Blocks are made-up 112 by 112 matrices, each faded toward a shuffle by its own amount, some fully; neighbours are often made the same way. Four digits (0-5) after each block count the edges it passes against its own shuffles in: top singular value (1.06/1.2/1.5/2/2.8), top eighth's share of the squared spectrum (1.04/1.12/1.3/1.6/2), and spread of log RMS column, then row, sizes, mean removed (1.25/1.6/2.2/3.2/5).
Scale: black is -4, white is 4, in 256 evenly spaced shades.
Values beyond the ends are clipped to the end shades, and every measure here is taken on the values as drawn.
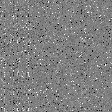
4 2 1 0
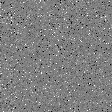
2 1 0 0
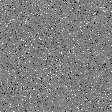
0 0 0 0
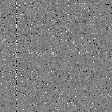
4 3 2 1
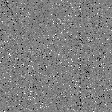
3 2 1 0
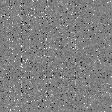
3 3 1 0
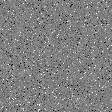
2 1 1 0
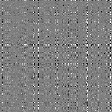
5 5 4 3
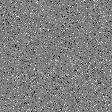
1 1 0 0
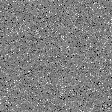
0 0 0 0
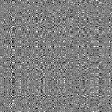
5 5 4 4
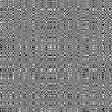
5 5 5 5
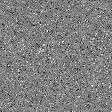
2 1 0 0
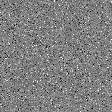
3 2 0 0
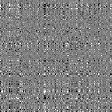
5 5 3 4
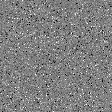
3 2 0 0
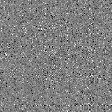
4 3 2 2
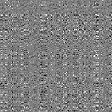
5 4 3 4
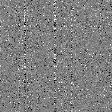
3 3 3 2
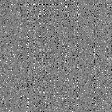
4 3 3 2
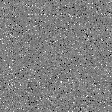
3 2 0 1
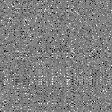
4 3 2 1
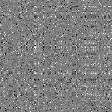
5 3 2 2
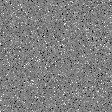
2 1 0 0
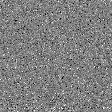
0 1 0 2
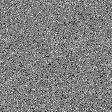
0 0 0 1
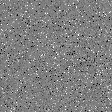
0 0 0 0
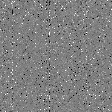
3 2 1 0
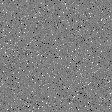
0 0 0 0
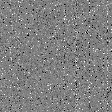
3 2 2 0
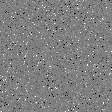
0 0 0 0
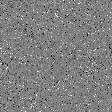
1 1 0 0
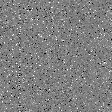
2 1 1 0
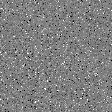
1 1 1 0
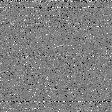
2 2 0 2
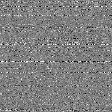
2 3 0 4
